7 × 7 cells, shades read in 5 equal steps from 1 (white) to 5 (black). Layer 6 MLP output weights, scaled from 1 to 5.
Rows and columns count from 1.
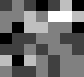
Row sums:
27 15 23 27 25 22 24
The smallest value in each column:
2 3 2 2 1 1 2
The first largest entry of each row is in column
4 1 2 1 1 2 2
